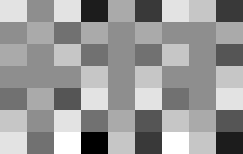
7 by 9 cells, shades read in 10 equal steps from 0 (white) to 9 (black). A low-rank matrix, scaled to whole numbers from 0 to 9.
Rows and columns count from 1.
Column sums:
20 27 19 33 24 31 18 23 33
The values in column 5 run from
2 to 4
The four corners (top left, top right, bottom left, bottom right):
1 7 1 8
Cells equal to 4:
17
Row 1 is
1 4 1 8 3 7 1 2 7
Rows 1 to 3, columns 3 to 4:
1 8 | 5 3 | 2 5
